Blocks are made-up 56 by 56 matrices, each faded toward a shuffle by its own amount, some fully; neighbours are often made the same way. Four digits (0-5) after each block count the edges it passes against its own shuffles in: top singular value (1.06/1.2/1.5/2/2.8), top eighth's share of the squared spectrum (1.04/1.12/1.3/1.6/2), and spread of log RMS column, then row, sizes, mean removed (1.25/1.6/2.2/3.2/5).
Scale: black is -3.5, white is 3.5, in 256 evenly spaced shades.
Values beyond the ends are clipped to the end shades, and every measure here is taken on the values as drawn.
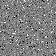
1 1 0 0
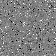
0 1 0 0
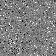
1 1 0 0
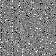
3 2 1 0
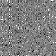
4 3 2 1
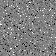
0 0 0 0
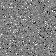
0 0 0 0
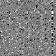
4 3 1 0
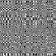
5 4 3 3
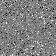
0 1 0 0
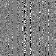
3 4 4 0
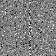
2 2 2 0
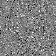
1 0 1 0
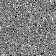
0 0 0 0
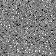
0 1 1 0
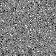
1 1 1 0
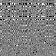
4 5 2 3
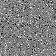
1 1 0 0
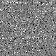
2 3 0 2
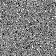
1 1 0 0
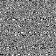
1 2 0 3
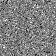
0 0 0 0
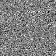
1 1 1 2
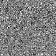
0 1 0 2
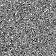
0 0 0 0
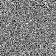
0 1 0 2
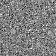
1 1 0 1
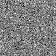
0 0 0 1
